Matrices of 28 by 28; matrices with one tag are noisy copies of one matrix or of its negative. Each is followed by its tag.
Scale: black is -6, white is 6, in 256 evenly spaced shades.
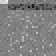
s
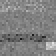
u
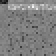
s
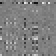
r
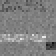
u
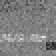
u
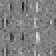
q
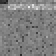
s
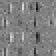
q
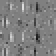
q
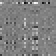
r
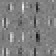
q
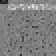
s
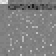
s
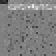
s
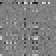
r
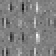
q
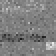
u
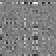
r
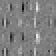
q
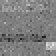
u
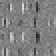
q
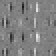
q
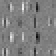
q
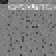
s
